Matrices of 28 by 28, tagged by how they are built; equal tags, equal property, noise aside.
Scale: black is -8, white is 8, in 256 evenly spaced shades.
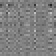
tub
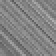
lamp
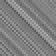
lamp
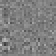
tub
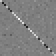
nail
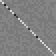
nail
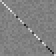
nail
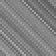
lamp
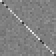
nail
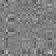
tub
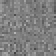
tub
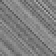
lamp
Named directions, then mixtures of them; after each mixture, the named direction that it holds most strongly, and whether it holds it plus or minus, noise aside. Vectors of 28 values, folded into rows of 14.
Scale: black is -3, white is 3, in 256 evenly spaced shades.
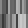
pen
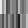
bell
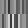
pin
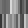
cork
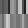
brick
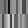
pin, plus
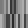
cork, minus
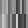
pen, minus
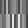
pin, plus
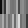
bell, minus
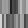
cork, minus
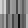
bell, plus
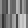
pen, plus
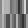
brick, minus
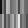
bell, minus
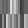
cork, plus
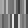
pin, plus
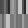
brick, plus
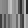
cork, plus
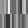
brick, minus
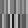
pin, minus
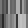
pen, plus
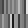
pin, minus
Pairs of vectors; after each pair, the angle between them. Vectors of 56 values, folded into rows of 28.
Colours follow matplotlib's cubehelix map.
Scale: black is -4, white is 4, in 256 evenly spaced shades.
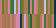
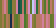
partly opposed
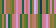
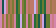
orthogonal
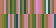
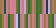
nearly opposite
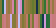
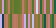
partly opposed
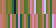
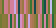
nearly opposite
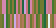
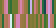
partly aligned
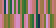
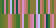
nearly opposite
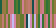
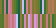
partly aligned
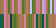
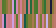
partly opposed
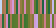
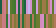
partly opposed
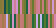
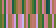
orthogonal
